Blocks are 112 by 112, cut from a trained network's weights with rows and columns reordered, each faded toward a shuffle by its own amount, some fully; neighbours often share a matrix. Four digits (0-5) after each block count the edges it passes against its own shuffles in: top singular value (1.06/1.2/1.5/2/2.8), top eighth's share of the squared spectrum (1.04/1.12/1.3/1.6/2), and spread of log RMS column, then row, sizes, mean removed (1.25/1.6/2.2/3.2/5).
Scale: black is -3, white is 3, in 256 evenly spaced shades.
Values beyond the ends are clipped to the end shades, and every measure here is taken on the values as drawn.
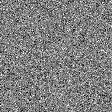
0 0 0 0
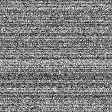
5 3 1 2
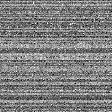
5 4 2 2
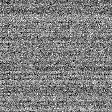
4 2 1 0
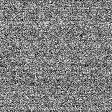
2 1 0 0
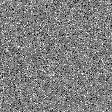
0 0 0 0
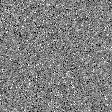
1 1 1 0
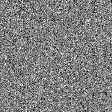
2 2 1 1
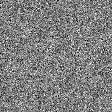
1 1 0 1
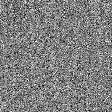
2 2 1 1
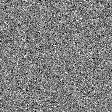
0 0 0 0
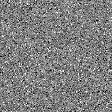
3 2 1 1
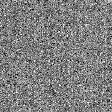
2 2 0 2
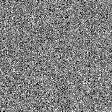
2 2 1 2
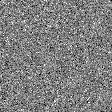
0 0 0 0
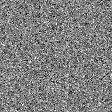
1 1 0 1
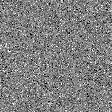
2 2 0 1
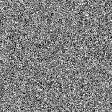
3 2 1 1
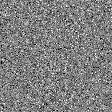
1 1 0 0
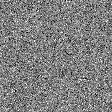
0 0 0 0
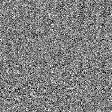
2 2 1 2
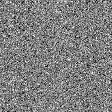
1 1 0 1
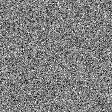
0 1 0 0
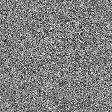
2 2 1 1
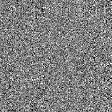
3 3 2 1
